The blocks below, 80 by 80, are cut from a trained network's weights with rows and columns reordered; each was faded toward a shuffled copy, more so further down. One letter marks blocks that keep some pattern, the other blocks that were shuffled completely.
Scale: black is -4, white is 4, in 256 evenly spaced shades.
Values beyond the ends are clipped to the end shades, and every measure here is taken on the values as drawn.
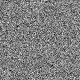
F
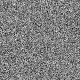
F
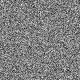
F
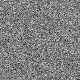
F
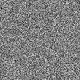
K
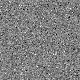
F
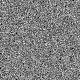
F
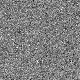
F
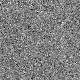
F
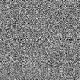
K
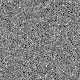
F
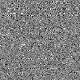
K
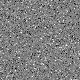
F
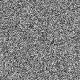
K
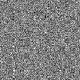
K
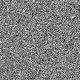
F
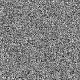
K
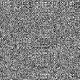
K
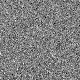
F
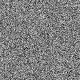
F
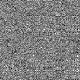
K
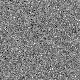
F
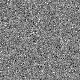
F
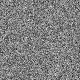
F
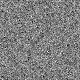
F
